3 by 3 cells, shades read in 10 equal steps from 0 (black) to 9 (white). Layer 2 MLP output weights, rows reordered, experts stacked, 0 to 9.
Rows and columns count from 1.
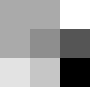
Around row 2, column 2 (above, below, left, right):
6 7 6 3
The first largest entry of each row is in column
3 1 1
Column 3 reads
9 3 0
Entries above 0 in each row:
3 3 2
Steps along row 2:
down down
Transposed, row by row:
6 6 8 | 6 5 7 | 9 3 0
